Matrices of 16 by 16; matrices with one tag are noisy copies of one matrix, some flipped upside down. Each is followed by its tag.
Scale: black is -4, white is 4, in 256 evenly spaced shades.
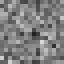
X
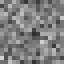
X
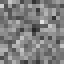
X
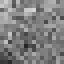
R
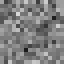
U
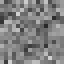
U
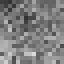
R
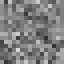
U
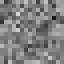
U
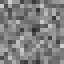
X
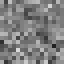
U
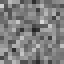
X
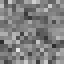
U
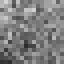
R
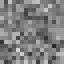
U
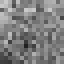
R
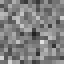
X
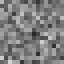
X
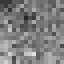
R
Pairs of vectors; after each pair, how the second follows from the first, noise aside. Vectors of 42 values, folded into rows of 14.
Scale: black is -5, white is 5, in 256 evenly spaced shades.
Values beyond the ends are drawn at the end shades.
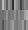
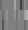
partly zeroed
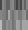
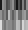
scaled up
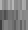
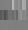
partly zeroed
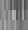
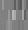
partly zeroed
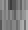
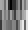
scaled up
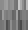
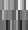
scaled up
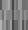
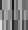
scaled up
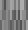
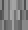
shuffled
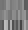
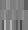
partly zeroed
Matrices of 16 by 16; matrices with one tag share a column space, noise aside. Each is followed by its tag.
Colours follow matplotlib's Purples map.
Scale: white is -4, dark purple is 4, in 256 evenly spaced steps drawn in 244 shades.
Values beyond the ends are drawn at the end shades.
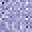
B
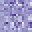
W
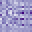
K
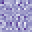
W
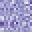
W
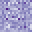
B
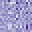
B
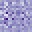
K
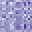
B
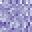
W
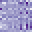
B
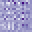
B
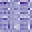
B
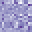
W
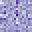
K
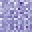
B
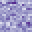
W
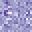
K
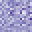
K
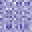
B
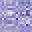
K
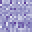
W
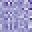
B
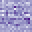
K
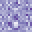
W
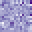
W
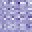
B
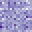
B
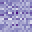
K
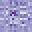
K
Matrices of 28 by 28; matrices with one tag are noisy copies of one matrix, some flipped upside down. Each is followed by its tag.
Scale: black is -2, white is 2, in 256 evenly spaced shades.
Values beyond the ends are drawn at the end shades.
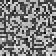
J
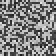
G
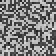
G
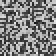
J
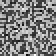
J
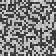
G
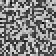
J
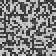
J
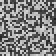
G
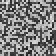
G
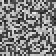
G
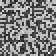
J
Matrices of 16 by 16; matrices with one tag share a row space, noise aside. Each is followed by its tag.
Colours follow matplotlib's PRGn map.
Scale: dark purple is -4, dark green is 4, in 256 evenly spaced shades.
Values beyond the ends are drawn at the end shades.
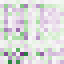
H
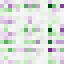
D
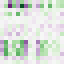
H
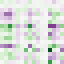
D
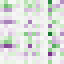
D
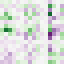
D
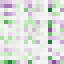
D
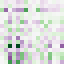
H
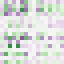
H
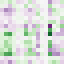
D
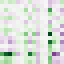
D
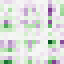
D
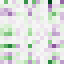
D
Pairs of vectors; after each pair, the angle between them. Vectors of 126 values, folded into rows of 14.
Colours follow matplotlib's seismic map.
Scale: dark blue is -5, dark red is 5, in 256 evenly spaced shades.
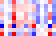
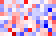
partly aligned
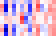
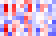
nearly opposite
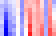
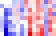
nearly parallel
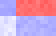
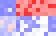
nearly parallel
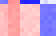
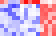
nearly opposite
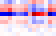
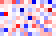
orthogonal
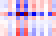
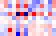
nearly opposite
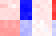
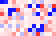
orthogonal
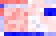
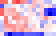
nearly parallel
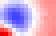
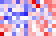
partly aligned
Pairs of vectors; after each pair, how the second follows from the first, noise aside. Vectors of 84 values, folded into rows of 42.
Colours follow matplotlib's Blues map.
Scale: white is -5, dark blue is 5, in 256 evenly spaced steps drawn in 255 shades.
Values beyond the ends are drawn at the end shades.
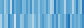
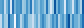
scaled up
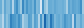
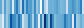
scaled up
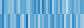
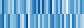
scaled up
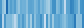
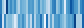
scaled up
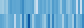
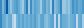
wrapped around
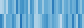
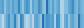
wrapped around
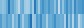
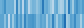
wrapped around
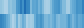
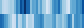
scaled up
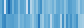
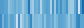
wrapped around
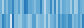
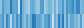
wrapped around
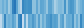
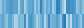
wrapped around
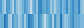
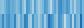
wrapped around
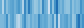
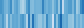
wrapped around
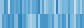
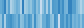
wrapped around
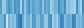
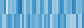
wrapped around
